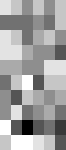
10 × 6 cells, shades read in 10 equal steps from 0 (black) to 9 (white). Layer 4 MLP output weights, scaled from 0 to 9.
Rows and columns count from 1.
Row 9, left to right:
9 3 0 3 4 2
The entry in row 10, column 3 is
9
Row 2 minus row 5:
-2 -2 -1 0 -4 -1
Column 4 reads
7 5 6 5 5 3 6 5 3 8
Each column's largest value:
9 9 9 8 8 8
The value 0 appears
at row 9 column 3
